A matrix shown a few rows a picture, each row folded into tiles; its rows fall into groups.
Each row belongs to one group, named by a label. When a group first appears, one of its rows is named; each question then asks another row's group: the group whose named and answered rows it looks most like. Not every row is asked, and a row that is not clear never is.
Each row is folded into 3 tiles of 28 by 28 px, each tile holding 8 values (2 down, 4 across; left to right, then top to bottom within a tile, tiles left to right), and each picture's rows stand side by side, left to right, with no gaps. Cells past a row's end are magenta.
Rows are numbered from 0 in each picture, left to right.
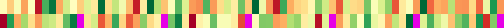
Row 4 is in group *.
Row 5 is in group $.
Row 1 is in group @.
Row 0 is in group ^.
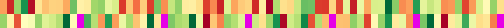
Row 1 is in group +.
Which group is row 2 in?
+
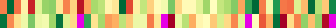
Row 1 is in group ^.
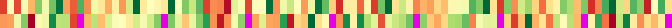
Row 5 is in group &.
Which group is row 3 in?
@
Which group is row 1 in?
^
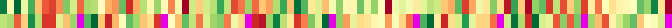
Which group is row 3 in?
*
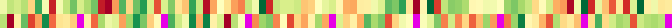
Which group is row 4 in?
&
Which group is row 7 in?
^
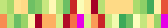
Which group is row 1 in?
&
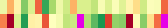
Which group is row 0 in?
*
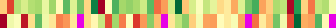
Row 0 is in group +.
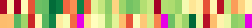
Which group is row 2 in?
+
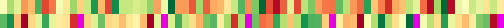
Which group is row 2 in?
$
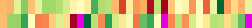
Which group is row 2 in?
^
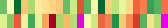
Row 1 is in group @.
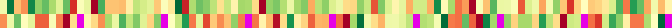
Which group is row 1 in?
&
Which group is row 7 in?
*
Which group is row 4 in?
*
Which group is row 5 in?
+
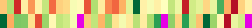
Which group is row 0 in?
+
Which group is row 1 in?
^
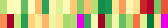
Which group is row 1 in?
+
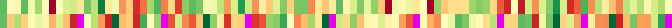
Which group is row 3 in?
*
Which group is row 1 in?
@
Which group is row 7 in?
^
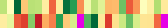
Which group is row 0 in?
@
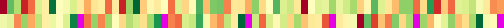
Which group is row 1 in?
^
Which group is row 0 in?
^
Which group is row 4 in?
@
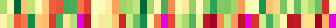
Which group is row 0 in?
@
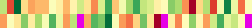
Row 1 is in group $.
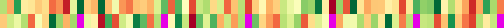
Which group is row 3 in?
&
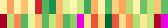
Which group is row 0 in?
^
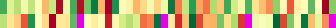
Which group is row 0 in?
@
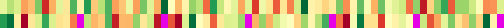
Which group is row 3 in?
^
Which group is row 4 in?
*
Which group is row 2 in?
*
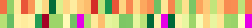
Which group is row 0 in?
^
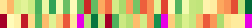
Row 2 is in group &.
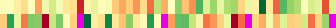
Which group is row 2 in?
$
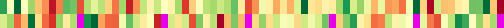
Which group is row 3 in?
^
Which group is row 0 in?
@
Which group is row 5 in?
&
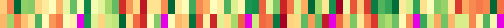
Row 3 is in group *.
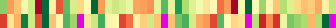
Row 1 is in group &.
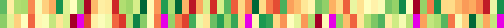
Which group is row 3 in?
$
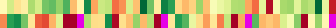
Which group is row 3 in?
&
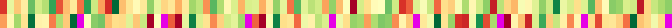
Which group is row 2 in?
*
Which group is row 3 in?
*
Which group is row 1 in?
$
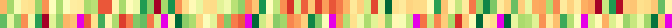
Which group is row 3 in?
+
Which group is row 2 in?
$
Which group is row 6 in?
+
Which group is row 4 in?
^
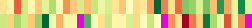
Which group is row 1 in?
+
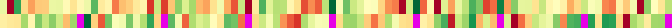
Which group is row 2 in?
+
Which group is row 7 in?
+
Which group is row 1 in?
+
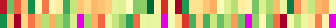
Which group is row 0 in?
&
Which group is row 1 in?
&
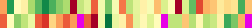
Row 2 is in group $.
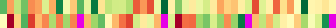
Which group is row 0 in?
*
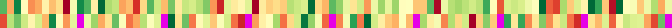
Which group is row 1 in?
@
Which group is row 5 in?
&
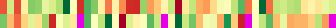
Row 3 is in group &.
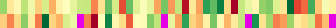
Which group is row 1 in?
*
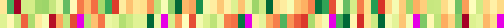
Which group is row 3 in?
@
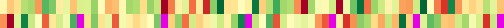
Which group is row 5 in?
$
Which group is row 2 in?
^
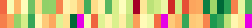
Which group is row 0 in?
*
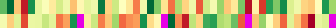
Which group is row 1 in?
@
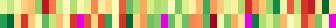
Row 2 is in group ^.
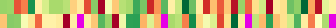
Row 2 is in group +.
